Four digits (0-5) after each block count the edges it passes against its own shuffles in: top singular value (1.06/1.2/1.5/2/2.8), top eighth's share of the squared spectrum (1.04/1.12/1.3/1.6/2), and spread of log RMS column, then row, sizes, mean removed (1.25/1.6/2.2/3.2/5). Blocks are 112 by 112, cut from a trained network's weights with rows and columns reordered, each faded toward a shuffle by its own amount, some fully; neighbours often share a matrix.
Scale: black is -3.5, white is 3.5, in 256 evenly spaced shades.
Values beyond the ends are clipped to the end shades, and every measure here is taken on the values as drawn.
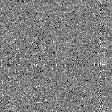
3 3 2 1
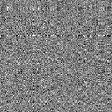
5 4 2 2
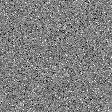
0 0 0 0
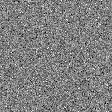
2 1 0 0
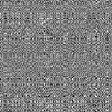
5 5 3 4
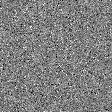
0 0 0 0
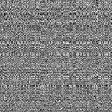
5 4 2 3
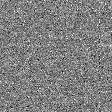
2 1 0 0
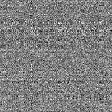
4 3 1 2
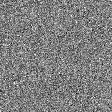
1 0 0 0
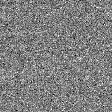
3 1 0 0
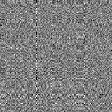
5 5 2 3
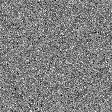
0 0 0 0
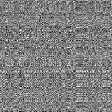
5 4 2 3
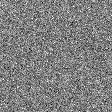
0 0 0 0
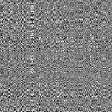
5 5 3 4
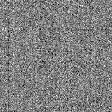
3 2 1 1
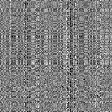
5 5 3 3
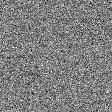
2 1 0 0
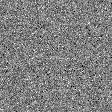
2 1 0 0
